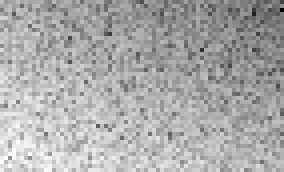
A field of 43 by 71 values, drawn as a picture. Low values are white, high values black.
Grain: fine. Stripes: none. Ninth with the lowest average: bottom left. Ninth with the highest average: top right. Odd rows or columns: none. Mirror symmetry: none. Slope: up to the top right.
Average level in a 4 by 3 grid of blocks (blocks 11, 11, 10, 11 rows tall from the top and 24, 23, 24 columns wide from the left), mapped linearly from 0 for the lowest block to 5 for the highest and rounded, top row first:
3 4 5 | 2 3 4 | 1 2 3 | 0 1 2
